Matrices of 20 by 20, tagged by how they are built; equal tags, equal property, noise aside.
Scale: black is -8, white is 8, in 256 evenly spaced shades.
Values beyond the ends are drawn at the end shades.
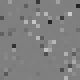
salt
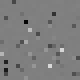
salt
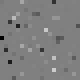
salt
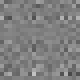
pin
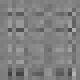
pin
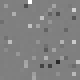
salt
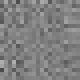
pin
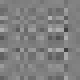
pin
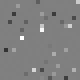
salt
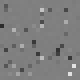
salt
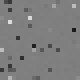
salt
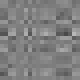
pin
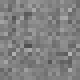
pin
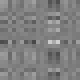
pin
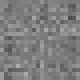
pin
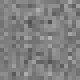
pin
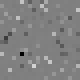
salt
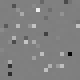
salt
